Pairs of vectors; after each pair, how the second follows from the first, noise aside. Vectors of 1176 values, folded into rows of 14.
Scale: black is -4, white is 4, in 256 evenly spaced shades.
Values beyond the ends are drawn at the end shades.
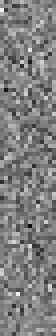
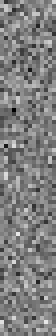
shuffled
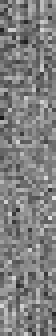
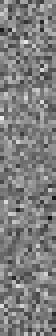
sign-scrambled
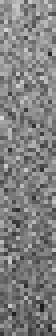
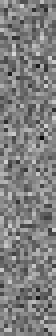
shuffled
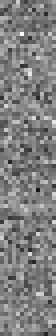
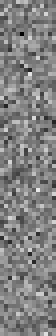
sign-scrambled
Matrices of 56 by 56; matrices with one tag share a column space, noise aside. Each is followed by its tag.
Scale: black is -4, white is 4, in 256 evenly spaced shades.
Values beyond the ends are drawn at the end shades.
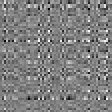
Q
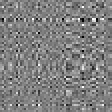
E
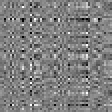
E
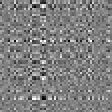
Q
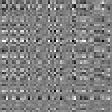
Q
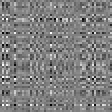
E
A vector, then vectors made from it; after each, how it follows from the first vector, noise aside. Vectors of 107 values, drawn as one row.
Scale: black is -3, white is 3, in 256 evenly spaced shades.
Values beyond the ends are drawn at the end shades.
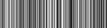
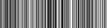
negated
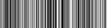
negated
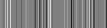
partly zeroed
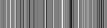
partly zeroed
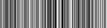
negated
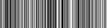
negated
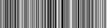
negated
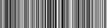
negated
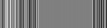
partly zeroed
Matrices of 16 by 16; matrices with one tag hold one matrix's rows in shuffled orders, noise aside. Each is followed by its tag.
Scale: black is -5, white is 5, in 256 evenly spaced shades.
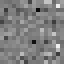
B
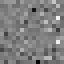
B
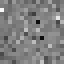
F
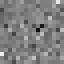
F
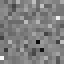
F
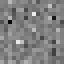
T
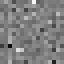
T
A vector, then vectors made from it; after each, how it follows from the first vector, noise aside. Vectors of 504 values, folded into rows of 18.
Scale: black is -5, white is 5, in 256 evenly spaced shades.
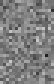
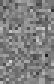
copied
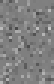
partly zeroed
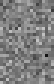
copied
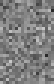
copied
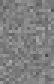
shrunk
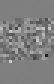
partly zeroed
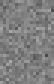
shrunk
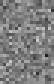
copied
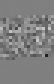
partly zeroed
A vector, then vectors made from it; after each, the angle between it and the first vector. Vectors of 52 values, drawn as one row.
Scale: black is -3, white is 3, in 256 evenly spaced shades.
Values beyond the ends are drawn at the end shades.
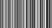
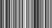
orthogonal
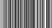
partly aligned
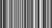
partly opposed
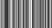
orthogonal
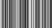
partly opposed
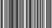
partly aligned
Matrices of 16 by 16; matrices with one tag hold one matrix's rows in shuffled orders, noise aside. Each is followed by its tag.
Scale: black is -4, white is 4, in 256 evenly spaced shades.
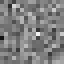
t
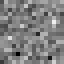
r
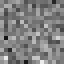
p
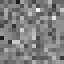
t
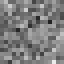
r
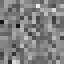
t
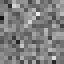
t
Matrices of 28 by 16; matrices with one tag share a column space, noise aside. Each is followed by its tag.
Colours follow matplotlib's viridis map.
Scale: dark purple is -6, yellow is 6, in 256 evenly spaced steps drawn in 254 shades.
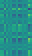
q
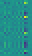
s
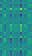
q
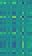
s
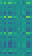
s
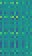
s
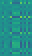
s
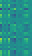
q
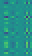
s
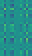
q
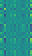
q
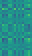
q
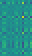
s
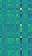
q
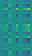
q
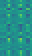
q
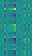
q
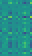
s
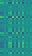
s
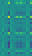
s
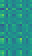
q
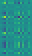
s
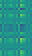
q
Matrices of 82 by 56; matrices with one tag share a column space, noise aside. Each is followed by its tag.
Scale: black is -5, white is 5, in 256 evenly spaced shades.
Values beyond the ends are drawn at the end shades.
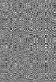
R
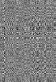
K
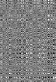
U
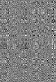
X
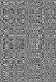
X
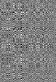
R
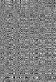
U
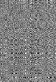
U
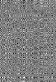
U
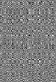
X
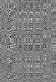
R
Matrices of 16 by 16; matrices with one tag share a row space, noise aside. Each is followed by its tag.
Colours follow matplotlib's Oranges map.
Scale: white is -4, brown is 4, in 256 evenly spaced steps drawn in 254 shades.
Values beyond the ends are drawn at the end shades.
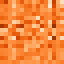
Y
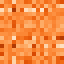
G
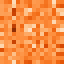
G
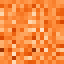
G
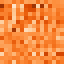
G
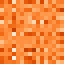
G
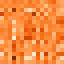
G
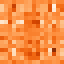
Y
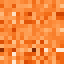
G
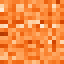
Y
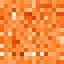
G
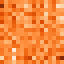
G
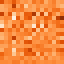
G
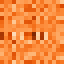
G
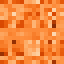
Y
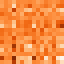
G
